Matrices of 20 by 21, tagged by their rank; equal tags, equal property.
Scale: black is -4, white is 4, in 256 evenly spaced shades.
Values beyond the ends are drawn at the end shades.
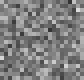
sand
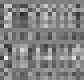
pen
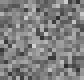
sand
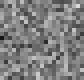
sand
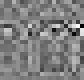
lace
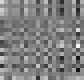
pen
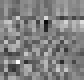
lace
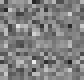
lace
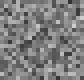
sand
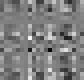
pen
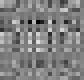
pen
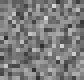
sand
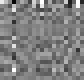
lace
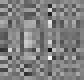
pen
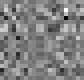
lace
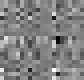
lace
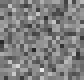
sand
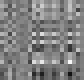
pen
